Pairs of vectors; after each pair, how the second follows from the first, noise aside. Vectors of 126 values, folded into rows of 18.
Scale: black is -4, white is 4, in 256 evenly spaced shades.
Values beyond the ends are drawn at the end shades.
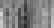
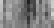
reversed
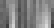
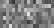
shuffled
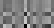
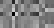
wrapped around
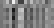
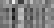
copied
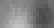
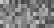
shuffled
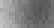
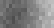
reversed
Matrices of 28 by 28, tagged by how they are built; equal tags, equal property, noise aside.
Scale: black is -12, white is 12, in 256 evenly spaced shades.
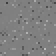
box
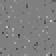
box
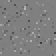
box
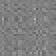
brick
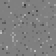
box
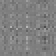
brick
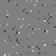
box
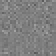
brick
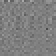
brick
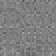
brick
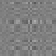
brick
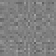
brick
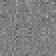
brick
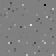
box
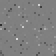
box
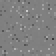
box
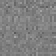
brick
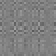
brick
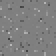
box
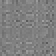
brick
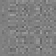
brick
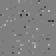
box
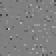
box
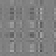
brick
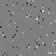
box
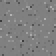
box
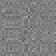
brick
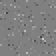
box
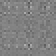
brick
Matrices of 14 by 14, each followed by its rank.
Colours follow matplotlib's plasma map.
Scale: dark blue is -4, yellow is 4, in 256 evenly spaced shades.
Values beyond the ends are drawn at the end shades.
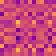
two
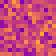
full rank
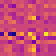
two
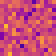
full rank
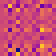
two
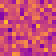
full rank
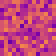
full rank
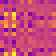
two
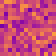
full rank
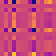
one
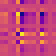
one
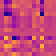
two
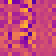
two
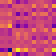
two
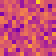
full rank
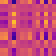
one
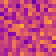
full rank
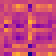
two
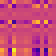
one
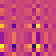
one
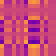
one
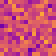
full rank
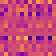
two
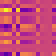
one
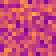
full rank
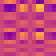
one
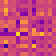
two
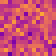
full rank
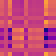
one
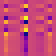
one
